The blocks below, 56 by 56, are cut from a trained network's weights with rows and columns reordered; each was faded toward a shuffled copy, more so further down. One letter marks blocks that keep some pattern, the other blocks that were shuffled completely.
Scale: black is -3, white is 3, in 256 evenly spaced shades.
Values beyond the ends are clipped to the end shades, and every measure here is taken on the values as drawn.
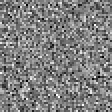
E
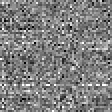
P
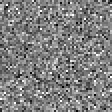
E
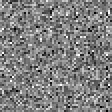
P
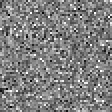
E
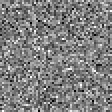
E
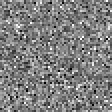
E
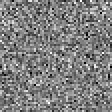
P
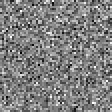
E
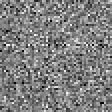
P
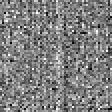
P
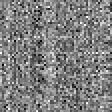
P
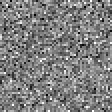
E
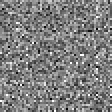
P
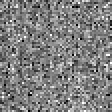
P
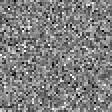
E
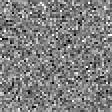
E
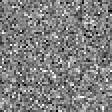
E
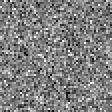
E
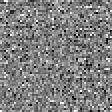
P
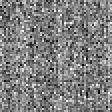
P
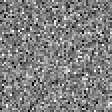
E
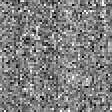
P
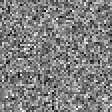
E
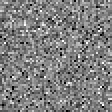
E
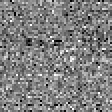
P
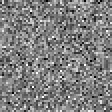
P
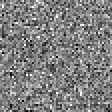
P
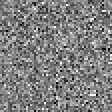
P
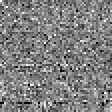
P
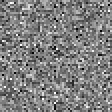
P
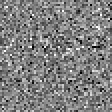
P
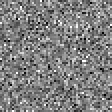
E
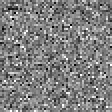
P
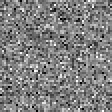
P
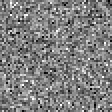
E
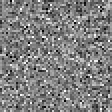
P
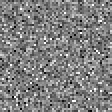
E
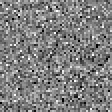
P
